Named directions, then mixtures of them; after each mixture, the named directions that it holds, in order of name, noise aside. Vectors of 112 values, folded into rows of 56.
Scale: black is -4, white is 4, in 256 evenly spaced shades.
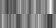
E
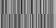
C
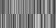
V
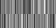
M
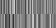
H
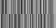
C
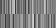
H, M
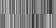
E, H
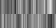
E, M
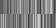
E, V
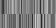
C, V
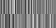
H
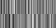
H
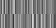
C, H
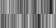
E, V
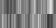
E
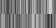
E, H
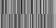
C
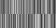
V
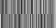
C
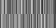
C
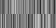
V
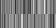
M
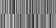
H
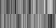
E, M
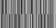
C
